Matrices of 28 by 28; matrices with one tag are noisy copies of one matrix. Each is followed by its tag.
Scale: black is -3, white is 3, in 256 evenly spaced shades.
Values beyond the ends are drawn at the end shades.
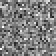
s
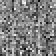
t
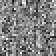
t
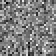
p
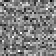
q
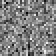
p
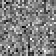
p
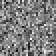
p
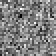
s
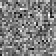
s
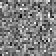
s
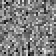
p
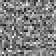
q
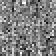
t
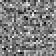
q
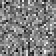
p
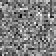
s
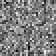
p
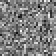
s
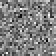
s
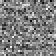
q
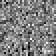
p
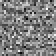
q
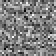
q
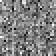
t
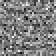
q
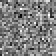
s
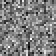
p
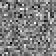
s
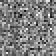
s
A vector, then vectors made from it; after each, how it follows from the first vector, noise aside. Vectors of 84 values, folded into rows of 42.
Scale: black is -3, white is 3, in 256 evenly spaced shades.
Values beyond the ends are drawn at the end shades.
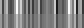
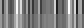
copied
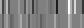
partly zeroed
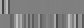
partly zeroed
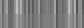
shrunk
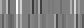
partly zeroed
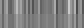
shrunk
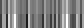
reversed
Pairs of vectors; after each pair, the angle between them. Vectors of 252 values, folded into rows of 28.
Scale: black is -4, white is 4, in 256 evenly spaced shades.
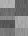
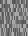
orthogonal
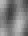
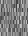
orthogonal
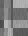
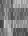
nearly parallel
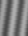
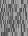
orthogonal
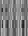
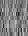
partly opposed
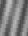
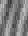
nearly opposite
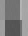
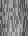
partly opposed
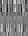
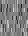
partly aligned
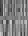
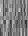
nearly opposite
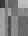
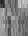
nearly parallel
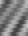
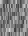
partly aligned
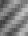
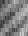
nearly parallel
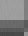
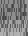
partly opposed
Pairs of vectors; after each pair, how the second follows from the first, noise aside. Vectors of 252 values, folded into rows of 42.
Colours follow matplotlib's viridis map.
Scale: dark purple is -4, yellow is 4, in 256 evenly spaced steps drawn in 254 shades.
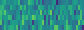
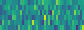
negated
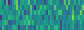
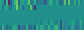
partly zeroed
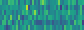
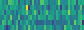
copied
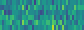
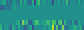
partly zeroed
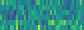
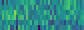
negated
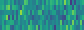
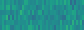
shrunk
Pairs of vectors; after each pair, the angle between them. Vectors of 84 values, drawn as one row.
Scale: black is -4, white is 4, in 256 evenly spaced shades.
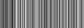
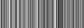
orthogonal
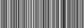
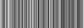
partly aligned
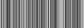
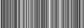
partly aligned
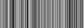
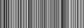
partly opposed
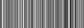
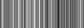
partly aligned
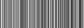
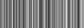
orthogonal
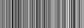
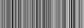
nearly parallel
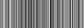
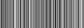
orthogonal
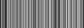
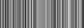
partly aligned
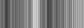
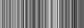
partly opposed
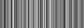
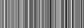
partly opposed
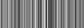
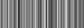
nearly parallel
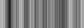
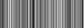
partly opposed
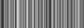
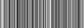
nearly opposite
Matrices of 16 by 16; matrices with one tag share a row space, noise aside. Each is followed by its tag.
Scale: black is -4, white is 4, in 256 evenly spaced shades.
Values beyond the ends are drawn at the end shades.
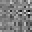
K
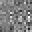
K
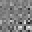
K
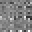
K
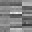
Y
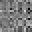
K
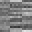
Y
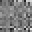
K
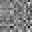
K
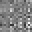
K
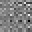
K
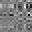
K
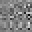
K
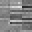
Y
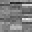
Y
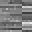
Y
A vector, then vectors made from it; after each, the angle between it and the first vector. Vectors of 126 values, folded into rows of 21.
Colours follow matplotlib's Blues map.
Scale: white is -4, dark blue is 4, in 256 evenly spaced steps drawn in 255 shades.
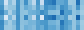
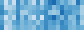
nearly parallel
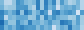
partly aligned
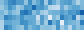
partly opposed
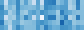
nearly parallel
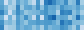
nearly parallel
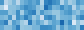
partly aligned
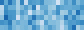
partly opposed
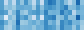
nearly parallel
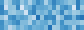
partly aligned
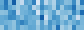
partly opposed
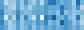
nearly parallel
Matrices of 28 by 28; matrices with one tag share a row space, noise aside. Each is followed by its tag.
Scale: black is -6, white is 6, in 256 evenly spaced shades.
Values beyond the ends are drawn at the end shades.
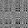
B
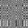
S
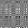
B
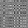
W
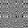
S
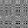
B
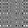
S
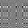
S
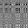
B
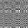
B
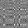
W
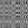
B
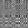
B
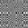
S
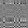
W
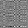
W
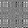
S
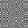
S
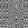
S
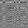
W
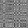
W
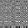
B
